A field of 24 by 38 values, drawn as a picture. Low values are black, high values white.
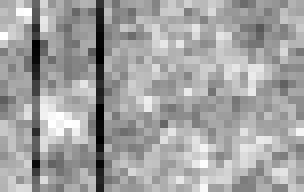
Ninth with the lowest average: top left. Grain: streaks running down. Odd lines: columns 5 and 13. Histogram: skewed, a long tail of low values.
